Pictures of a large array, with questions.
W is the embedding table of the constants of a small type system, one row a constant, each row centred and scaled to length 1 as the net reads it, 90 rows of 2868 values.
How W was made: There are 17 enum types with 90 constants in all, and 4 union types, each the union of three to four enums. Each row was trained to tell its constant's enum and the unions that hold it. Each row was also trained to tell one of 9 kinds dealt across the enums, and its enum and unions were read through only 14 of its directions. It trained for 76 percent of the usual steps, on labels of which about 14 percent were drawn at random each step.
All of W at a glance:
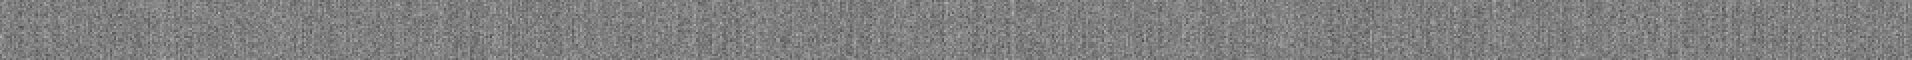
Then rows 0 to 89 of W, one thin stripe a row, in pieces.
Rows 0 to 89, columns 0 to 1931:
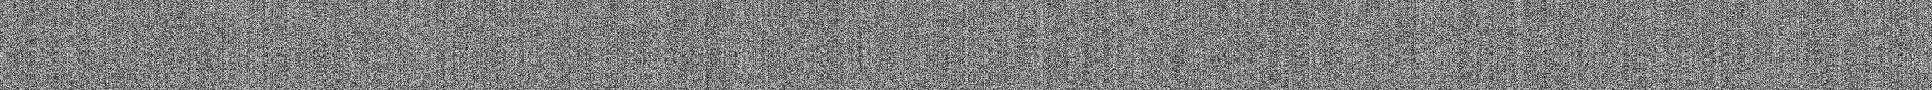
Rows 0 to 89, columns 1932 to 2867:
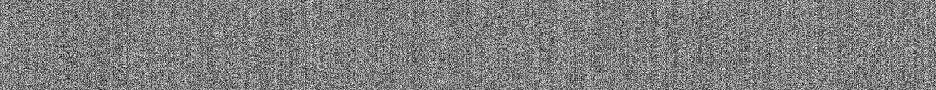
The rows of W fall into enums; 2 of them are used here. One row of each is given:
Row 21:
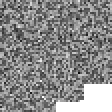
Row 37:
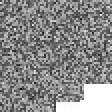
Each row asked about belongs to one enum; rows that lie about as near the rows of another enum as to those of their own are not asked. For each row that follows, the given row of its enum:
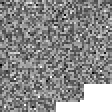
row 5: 21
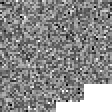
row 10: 21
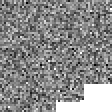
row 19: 37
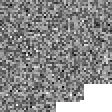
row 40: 21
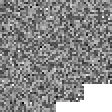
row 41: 37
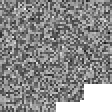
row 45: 37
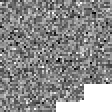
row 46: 21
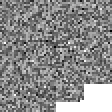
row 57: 37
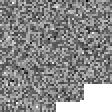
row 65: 37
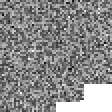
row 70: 21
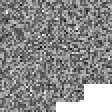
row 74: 21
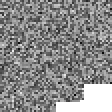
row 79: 21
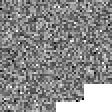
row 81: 37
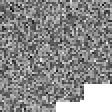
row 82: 37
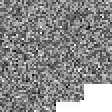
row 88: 37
